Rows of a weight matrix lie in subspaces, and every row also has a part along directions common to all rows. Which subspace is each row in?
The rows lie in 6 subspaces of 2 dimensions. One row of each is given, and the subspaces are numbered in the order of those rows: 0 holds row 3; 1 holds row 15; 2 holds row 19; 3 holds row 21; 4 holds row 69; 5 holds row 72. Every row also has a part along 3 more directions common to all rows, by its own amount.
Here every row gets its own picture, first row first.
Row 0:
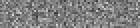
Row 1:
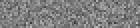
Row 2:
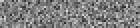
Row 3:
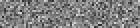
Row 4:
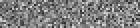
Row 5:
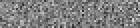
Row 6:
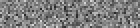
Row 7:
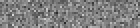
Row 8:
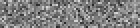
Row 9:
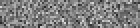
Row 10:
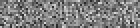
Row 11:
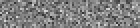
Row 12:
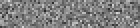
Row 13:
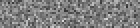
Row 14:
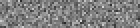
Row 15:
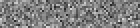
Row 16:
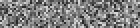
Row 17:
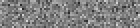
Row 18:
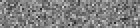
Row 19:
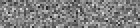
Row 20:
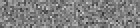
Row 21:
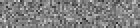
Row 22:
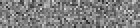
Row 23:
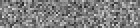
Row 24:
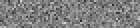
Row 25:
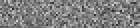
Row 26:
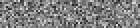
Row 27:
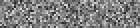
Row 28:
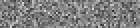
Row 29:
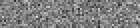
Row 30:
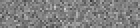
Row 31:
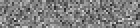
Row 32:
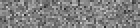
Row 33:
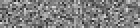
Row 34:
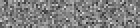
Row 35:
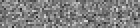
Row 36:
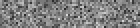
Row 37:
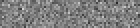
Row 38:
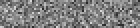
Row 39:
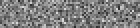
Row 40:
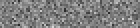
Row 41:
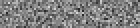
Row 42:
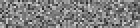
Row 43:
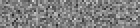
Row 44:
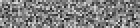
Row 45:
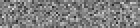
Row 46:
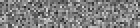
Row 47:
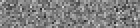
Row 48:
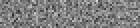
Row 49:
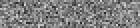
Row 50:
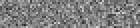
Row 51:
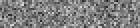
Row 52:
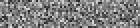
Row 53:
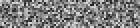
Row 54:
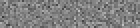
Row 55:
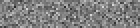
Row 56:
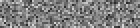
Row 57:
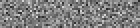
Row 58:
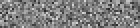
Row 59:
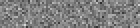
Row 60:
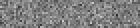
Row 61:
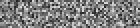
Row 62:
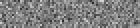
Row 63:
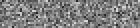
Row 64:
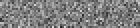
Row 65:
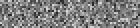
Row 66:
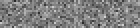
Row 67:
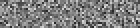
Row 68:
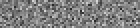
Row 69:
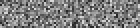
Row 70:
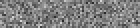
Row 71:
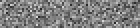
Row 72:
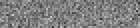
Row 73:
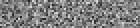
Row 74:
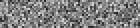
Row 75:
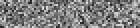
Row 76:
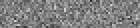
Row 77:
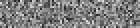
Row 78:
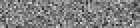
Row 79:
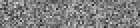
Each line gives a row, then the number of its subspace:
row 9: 3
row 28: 4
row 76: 1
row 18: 0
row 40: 1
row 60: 3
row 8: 2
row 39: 3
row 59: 0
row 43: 5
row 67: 2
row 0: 5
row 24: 4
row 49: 3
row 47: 0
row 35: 0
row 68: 5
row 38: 2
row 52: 5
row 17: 0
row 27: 4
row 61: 1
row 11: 4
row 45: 4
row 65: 5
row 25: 4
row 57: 0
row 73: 5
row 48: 5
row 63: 0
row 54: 2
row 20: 2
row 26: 3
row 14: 4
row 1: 0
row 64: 5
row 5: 5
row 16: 2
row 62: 3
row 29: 2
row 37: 0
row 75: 2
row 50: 0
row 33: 2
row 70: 3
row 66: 2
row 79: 3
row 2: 0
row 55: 4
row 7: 5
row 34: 2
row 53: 1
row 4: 5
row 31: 1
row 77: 3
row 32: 3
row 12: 4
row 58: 4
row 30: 1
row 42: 2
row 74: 5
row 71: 0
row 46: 5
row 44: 1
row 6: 1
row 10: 1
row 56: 1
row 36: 3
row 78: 2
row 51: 4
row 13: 1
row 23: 4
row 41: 1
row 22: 3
